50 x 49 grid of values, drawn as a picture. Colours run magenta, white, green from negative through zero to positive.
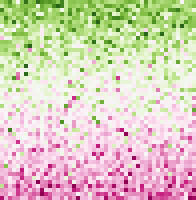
There is an overall slope up to the top. There are no regular stripes. On average the colour sits 50% of the way up the scale. No row or column stands out. The grain is fine, like static.
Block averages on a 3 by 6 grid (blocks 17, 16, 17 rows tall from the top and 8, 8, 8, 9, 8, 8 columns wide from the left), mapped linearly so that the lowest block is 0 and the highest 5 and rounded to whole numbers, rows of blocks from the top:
5 5 5 5 5 5 / 3 3 3 2 3 3 / 1 0 1 0 0 0
